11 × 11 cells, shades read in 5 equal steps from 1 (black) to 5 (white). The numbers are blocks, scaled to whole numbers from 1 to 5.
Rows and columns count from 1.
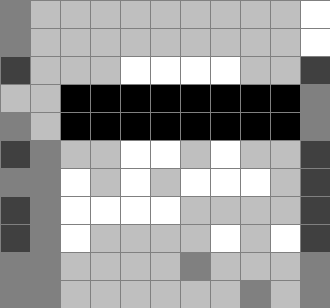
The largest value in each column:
4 4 5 5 5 5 5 5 5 5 5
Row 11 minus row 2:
0 -1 0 0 0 0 0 0 -1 0 -2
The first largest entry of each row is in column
11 11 5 1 2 5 3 3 3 3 3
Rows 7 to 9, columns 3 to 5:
5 4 5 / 5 5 5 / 5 4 4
